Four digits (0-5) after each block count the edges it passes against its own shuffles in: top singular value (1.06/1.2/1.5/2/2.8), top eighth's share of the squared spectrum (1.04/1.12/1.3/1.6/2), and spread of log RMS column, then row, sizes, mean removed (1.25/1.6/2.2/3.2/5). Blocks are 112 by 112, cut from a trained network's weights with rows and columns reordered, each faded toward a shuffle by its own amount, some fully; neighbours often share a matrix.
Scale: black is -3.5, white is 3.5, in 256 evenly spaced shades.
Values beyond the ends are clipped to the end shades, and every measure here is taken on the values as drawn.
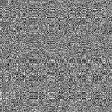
5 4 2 3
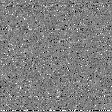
4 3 0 2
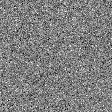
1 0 0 0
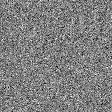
1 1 0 0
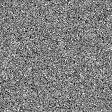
1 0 0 0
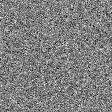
1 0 0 0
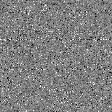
3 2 0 2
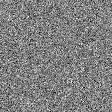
0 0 0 0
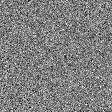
0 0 0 0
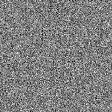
3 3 1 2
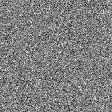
3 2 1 1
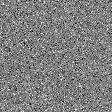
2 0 0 0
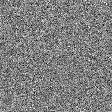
1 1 0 0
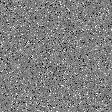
0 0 0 0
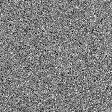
2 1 0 0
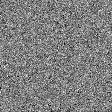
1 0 0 0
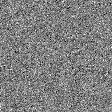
0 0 0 0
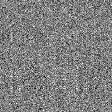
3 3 1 2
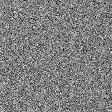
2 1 0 0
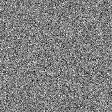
2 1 1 1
